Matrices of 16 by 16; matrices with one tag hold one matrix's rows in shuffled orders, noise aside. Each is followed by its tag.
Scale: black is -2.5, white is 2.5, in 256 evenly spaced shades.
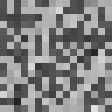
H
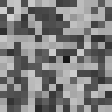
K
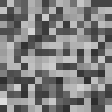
K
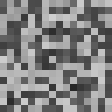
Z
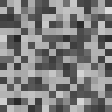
Z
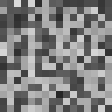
H
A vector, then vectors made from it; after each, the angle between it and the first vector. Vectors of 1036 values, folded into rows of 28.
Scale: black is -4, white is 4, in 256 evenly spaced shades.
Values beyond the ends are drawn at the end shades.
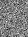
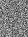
partly opposed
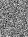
nearly opposite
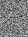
orthogonal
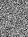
nearly parallel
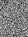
partly aligned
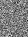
partly opposed
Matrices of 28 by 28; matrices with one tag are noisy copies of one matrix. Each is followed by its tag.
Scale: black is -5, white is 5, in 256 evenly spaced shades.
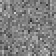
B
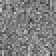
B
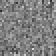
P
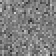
B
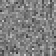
P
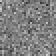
B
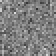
B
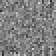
P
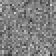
B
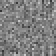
P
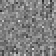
P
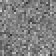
B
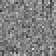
P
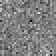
B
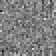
P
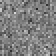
B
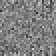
P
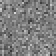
B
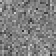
B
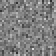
P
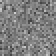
B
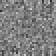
P
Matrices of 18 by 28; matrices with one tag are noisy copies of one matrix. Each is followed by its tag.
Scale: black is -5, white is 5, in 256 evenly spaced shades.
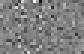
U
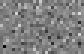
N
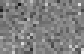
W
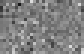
W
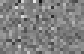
U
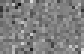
W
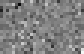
W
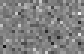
N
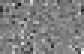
W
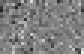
W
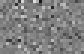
U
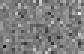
N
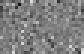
W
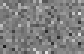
N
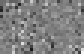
W
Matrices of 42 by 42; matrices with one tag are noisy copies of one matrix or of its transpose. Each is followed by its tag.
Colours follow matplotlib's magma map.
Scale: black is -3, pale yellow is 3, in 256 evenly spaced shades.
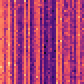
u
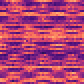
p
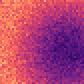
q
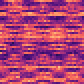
p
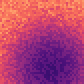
q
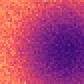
q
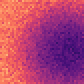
q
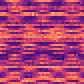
p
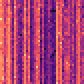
u
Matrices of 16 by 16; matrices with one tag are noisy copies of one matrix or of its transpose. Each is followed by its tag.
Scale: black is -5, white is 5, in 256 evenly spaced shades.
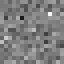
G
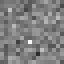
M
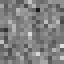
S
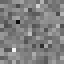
G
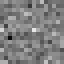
S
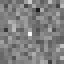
S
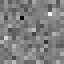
G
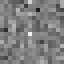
S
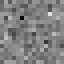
G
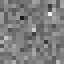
G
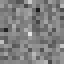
S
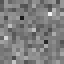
G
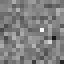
M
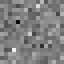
G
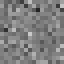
S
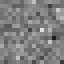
M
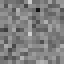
S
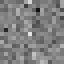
S
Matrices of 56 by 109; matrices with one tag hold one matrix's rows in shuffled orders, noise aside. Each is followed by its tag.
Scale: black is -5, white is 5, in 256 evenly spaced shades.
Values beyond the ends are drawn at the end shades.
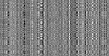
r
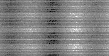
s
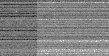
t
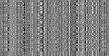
r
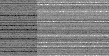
t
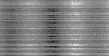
s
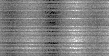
s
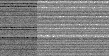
t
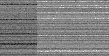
t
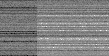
t
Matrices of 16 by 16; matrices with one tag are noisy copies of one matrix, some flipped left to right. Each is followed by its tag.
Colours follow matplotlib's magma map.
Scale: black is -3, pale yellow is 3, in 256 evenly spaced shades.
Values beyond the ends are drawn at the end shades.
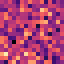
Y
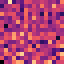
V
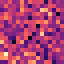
Y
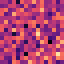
Y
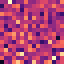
V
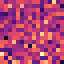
V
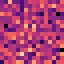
V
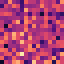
V
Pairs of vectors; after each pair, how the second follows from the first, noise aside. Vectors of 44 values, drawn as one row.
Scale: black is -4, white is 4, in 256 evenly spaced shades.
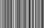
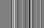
partly zeroed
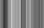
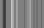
partly zeroed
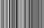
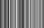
negated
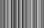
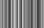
negated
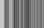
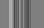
partly zeroed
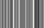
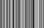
negated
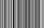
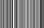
negated
